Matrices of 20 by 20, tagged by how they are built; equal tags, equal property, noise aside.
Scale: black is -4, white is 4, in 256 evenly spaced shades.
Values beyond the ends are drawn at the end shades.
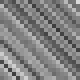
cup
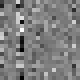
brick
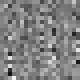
brick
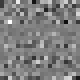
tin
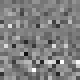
tin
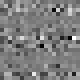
tin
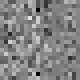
brick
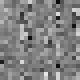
brick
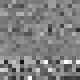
tin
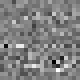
tin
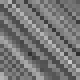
cup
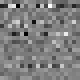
tin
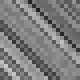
cup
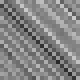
cup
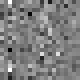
brick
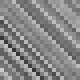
cup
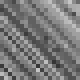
cup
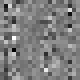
brick
